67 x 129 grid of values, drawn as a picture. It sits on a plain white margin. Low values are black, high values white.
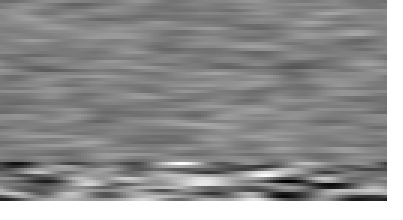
Mirror symmetry: none. Average level on the scale: 50%. Histogram: heavy tails on both sides. Grain: streaks across. Seam: horizontal, 80% of the way down, the top part calmer. Slope: none.
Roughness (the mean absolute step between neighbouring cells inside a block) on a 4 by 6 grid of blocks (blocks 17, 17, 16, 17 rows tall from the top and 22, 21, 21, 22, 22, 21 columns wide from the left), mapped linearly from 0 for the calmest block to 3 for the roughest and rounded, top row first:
000000
000000
000000
222232
